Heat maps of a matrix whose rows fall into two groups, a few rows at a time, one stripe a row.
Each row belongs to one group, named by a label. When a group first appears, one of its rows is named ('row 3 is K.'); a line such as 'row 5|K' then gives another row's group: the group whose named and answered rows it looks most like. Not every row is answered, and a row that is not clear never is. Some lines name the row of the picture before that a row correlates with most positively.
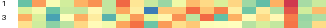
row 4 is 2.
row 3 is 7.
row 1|2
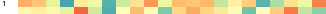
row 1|7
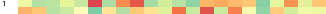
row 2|7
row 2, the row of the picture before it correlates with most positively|1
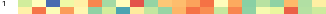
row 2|7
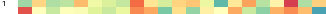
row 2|7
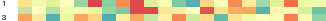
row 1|2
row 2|7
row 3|7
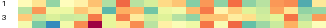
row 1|2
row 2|2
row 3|2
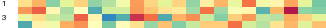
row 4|2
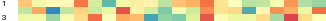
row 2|2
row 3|2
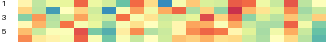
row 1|7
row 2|7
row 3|2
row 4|7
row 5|7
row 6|7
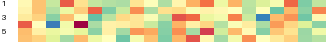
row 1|7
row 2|2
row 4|7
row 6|7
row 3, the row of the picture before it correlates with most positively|4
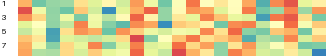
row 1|7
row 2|7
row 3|7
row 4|7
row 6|2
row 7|7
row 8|7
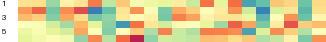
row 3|7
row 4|7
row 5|2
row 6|2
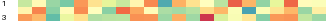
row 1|7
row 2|2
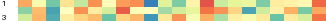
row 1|2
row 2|2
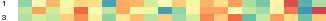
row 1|2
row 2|2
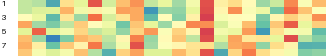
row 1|2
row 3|2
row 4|7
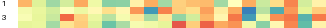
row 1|7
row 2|2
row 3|2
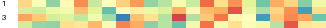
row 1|2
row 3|7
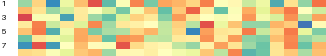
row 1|2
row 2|7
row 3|7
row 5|7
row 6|2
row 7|2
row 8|2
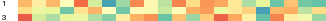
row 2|7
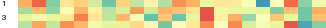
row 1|7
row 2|2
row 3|2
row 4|7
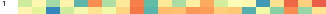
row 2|2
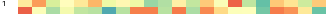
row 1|2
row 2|7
